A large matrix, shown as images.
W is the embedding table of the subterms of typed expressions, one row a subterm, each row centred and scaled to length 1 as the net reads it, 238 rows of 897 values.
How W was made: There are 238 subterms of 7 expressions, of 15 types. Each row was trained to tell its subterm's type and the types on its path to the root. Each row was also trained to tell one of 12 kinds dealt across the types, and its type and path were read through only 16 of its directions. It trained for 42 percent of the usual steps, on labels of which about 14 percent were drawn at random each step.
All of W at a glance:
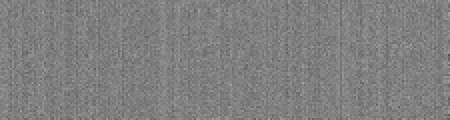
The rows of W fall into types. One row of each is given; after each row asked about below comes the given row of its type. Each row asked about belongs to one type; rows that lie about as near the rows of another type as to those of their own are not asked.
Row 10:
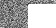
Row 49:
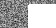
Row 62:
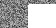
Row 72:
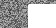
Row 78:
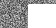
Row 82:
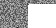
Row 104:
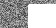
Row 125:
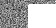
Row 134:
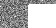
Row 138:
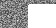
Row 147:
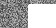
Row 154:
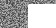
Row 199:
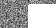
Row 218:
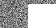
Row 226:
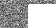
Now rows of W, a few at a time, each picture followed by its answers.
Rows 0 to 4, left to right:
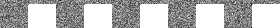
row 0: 147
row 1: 72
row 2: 104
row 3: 134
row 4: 125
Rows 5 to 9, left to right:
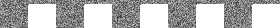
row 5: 226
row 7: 82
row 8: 72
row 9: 62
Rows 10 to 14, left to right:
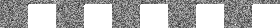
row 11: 134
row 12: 10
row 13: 72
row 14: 82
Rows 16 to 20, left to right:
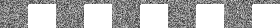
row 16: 10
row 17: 218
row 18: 82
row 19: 226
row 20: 218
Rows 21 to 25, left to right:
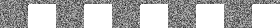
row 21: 82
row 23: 138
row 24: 10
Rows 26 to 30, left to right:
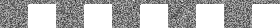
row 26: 104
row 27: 49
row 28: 82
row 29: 10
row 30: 226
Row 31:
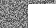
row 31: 154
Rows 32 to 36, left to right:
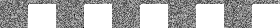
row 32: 226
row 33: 218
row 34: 62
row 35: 10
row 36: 10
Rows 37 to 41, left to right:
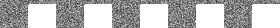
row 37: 134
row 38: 218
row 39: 72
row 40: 218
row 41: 78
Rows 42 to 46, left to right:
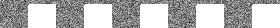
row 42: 147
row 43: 49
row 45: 49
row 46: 138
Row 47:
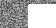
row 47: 218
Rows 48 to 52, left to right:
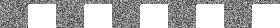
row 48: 104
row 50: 138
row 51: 134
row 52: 125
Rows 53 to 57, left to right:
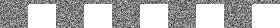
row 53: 138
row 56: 154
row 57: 62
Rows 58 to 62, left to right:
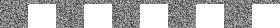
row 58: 226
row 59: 72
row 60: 147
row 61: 134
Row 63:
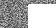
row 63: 218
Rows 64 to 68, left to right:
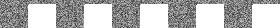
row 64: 147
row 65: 226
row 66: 78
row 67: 104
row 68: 82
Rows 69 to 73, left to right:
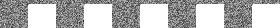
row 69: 10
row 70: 49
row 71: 104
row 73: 147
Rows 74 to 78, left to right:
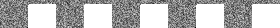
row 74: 62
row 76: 72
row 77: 72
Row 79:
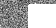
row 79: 134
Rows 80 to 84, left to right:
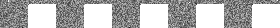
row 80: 138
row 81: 62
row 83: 49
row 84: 134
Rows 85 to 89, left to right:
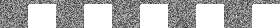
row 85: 138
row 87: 134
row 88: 72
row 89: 199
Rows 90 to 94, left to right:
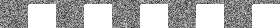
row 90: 72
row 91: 218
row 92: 104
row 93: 226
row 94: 138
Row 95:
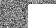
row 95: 78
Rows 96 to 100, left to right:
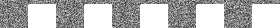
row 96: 199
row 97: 72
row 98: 218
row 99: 104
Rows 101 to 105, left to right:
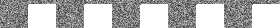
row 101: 154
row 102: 78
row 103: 62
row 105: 10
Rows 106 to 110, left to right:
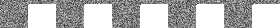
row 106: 154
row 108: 226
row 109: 134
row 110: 62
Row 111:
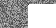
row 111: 147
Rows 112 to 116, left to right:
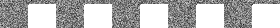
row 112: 218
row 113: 199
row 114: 218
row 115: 62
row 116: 138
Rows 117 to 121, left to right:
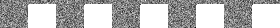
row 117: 62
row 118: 199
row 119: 82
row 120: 82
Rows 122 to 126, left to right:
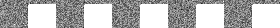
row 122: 125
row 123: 72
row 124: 104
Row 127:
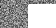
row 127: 10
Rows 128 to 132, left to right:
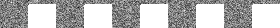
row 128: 147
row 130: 10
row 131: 104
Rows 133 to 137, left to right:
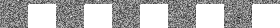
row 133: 226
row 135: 62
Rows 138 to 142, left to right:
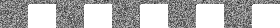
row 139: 72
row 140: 62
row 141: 82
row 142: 138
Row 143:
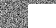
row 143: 125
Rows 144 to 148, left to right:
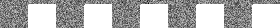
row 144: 104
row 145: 134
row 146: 125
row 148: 49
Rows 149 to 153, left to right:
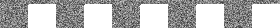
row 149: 62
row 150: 199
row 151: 138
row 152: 199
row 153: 154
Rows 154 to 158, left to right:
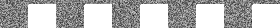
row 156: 10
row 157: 10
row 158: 49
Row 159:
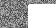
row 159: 104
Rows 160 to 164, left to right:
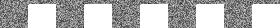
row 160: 226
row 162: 10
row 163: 72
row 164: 218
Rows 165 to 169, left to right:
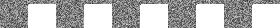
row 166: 226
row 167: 138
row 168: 82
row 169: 199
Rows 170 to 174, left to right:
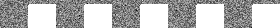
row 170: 134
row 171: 199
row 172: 147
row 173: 62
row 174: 49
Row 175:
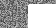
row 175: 226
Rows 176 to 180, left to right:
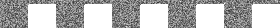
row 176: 125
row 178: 138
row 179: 72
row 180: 49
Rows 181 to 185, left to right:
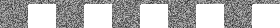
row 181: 218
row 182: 78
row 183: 199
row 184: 226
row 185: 104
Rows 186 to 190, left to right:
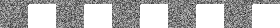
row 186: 104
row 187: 226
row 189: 10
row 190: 134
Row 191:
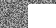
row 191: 62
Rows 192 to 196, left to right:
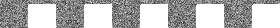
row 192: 226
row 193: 125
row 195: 199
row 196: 147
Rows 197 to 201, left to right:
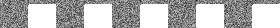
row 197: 199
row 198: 104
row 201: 134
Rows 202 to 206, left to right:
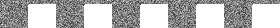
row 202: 62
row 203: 199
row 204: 78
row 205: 138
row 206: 147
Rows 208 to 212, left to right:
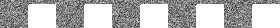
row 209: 82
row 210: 125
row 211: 49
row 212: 10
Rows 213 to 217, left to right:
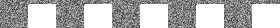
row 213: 226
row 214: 218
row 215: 218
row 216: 82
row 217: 218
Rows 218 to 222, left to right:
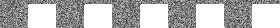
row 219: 82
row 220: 104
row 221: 125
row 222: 104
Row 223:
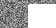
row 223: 62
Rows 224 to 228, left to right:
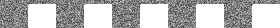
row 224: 218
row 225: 199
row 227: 134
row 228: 138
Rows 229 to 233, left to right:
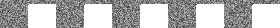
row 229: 199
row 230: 82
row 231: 138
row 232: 72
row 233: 62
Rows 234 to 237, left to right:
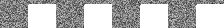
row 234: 226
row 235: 104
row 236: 134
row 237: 199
